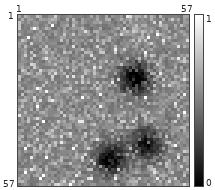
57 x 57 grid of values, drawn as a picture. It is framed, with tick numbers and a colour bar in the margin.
Mirror symmetry: none. Average level on the scale: 50%. Histogram: heavy tails on both sides. Dips: three.
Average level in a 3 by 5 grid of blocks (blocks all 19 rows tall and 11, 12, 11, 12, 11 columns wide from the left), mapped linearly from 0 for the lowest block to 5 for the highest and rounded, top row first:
55445 | 55415 | 55004
